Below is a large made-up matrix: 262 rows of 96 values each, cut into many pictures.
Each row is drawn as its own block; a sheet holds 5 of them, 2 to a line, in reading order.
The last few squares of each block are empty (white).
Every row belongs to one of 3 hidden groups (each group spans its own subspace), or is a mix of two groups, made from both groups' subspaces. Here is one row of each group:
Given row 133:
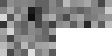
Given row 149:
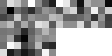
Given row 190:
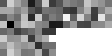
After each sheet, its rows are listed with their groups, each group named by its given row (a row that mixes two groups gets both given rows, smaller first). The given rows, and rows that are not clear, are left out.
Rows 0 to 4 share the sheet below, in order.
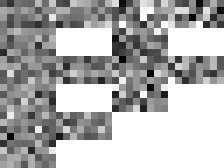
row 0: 149
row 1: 133 and 190
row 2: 149
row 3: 190
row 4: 190
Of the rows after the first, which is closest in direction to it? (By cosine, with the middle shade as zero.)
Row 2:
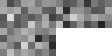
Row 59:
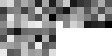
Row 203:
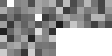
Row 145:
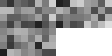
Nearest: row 59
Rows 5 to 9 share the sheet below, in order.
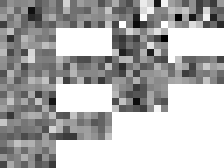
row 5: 133
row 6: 190
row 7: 149
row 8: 149
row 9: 149
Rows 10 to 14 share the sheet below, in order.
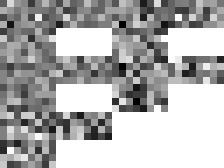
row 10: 190
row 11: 190
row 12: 149
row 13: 149
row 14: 149
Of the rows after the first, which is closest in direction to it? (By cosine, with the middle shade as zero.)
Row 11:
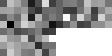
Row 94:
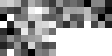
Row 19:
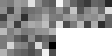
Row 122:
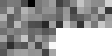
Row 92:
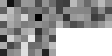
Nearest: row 122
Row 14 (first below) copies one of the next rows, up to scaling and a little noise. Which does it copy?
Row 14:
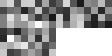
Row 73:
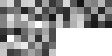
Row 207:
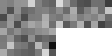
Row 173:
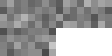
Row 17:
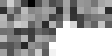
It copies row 73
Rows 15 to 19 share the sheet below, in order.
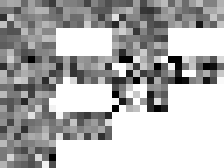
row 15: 133
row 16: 133
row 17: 149
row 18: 149
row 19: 149
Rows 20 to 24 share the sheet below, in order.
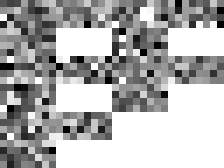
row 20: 133
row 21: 133
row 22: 149
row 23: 190
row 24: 190
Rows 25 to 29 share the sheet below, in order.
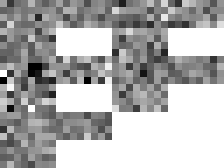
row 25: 190
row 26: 149
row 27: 133
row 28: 133
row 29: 133
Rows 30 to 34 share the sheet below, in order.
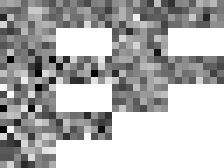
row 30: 133
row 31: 149 and 190
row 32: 190
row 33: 133
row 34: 133
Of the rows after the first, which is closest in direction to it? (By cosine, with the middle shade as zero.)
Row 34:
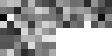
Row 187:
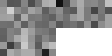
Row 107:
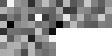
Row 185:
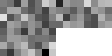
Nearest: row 107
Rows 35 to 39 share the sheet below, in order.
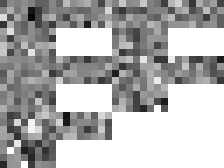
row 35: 133
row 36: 149
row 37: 149
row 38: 133 and 149
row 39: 133
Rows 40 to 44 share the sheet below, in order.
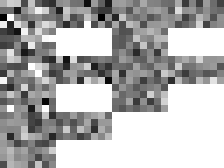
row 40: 133
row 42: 133
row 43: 149
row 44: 190
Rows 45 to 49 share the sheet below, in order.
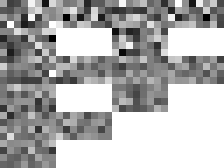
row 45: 190
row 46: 149
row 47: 149
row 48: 149
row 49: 190
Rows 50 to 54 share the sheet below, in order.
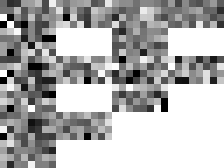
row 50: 133 and 190
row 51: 133
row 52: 133
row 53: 149
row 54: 133
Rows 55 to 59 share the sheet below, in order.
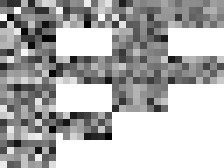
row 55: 133
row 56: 133 and 190
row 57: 149
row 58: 149
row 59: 149
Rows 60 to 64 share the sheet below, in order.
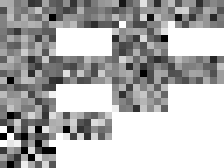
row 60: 149
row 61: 190
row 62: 190
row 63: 133
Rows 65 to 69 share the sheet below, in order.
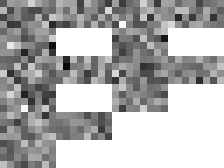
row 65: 149 and 190
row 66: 190
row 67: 133
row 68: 133
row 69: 133 and 190
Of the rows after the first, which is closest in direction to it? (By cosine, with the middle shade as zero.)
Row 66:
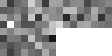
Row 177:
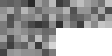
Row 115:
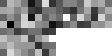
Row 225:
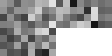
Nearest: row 225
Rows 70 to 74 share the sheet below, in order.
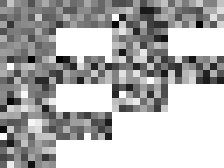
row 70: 190
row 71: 133
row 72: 149
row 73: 149
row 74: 133
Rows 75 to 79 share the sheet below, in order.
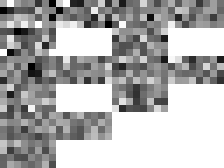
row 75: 149
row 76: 190
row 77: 133
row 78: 149
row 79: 149
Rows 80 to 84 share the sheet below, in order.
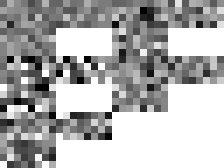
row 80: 190
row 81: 133
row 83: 190
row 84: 149
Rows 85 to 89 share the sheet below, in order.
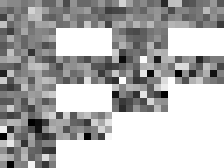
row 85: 133
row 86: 149
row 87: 133
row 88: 190
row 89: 133
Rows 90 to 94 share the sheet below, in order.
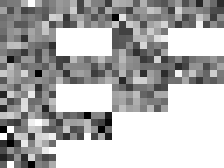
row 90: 149
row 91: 133
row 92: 149 and 190
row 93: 149 and 190
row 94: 133
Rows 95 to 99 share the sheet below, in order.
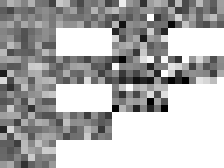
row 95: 149
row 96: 190
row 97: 133
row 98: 149
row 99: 133
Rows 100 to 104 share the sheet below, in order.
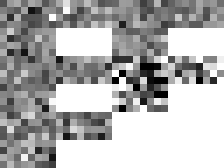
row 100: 133 and 149
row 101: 190
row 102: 149
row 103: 133
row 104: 149
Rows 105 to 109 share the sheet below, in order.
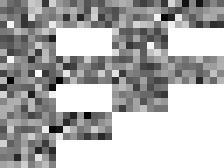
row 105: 190
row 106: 149
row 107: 190
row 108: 133
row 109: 149
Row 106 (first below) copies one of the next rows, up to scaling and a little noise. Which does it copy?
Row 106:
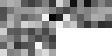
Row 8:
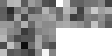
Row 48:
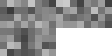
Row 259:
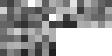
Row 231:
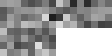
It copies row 231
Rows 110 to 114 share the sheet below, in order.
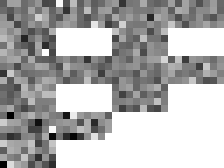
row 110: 133 and 149
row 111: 190
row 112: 133
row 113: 133 and 190
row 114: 149 and 190
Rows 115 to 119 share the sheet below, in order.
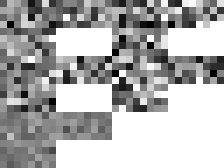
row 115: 190
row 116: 149
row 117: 149
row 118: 133
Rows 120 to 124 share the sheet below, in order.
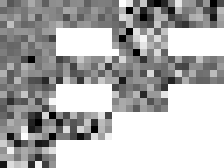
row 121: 133
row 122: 149
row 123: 190
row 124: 190
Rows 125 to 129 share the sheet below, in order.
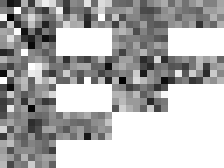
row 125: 133
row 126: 133
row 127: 133
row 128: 190
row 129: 133
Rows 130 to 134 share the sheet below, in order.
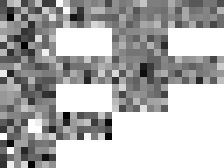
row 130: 149
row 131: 149
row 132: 133
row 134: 133
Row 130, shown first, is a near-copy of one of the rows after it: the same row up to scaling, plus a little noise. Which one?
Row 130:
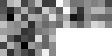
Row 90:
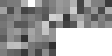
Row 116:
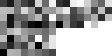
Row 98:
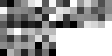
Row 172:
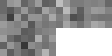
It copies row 172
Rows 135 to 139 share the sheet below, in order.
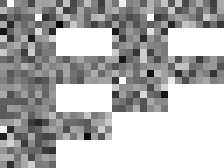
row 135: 190
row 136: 190
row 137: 149
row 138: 190
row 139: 133
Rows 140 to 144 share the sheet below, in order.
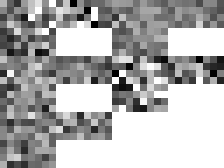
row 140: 133 and 190
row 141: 133
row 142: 133 and 149
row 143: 133
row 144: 149
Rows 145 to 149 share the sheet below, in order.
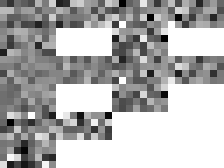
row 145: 149
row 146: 190
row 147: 133
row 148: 190
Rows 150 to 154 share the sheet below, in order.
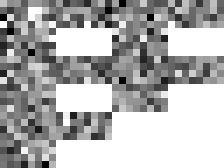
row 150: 133
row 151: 190
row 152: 133
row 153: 190
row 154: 133
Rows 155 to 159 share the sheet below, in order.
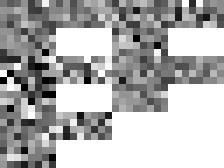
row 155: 133 and 190
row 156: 133 and 149
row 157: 133
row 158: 190
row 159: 149
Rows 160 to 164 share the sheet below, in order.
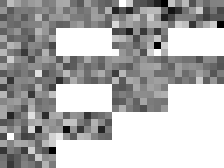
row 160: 149 and 190
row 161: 133 and 149
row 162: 190
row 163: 133
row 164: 190
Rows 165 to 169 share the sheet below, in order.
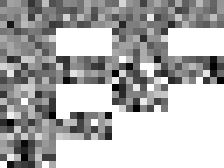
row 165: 190
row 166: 190
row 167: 149
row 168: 133 and 190
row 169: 149
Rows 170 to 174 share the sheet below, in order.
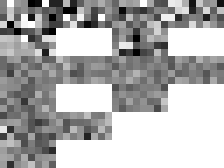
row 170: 149 and 190
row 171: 149
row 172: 149
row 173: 149
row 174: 133
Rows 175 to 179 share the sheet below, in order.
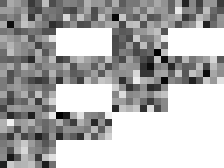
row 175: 190
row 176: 133
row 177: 149
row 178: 190
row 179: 149
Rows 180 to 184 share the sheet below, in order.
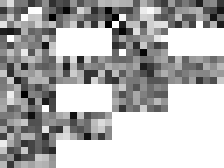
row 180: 133 and 149
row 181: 133
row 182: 133 and 149
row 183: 133
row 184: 133 and 149
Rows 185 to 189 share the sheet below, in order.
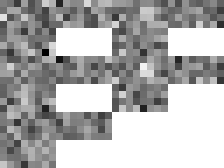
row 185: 133 and 149
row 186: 133
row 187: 149
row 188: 133
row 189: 133
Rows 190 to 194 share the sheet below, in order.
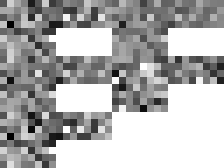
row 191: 190
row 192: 190
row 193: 133
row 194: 190
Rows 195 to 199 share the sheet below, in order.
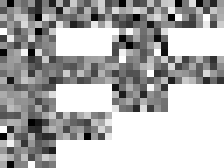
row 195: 190
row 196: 149
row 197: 190
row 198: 190
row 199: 133
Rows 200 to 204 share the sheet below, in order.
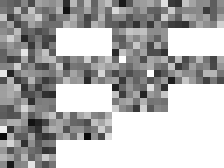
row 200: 133
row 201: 149
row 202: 133
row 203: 190
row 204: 133
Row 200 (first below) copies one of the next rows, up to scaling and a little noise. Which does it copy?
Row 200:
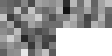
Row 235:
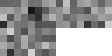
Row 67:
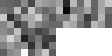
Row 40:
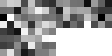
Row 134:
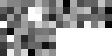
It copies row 67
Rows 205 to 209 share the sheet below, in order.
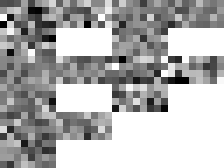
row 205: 133
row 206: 190
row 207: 149
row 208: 149
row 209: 133
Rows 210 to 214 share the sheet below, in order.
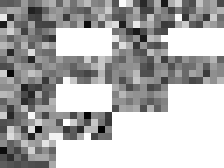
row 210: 133
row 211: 149 and 190
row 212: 133 and 149
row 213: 190
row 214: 133 and 190
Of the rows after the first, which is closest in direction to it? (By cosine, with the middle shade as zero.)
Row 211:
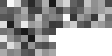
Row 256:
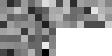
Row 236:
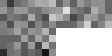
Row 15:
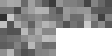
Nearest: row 15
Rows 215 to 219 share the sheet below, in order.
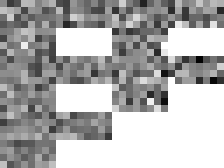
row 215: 149
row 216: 149
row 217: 190
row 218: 149
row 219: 149
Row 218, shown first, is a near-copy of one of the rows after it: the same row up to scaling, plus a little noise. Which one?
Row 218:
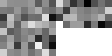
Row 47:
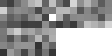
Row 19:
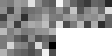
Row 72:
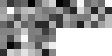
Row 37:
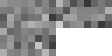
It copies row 37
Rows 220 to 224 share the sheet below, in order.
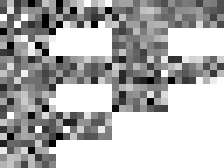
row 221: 133
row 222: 149
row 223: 149
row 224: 190
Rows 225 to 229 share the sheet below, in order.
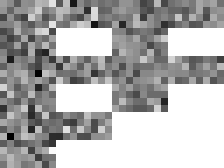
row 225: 133 and 190
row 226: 190
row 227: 190
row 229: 190
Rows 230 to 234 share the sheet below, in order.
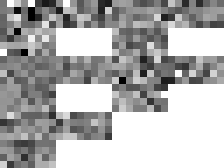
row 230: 133 and 149
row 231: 149
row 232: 133
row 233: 190
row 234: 149
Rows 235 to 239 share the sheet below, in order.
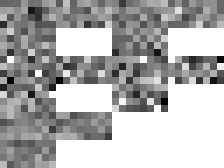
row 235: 133
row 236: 133 and 149
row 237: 190
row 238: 149
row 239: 149
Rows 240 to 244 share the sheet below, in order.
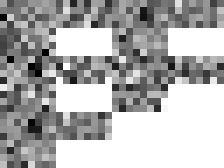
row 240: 133
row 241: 133
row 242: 133 and 190
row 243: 149
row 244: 133
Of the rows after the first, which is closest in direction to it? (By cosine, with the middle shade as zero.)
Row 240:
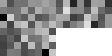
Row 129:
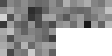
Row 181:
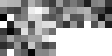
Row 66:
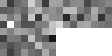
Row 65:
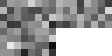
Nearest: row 181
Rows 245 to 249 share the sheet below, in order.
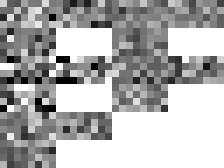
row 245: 133 and 149
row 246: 149
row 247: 149
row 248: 133 and 149
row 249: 190
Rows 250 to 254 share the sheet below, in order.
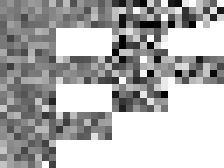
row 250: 133 and 190
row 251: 149
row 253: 190
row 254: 133 and 149
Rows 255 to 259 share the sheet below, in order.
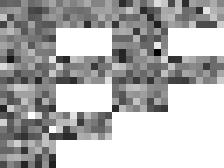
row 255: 133
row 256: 133
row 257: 149
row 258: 149
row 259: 149
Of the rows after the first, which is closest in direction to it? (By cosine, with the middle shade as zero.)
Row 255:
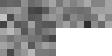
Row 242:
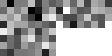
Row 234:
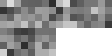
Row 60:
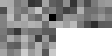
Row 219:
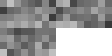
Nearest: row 242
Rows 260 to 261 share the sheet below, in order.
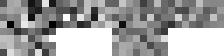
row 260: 190
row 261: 190
